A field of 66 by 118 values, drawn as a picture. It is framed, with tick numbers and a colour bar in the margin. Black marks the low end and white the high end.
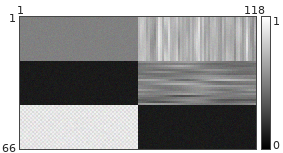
It is made of 3 by 2 panels. Panel 1,1: middling, flat. Panel 1,2: high, streaked downward. Panel 2,1: very low, flat. Panel 2,2: middling, streaked across. Panel 3,1: very high, checkered, faint in contrast. Panel 3,2: very low, flat.
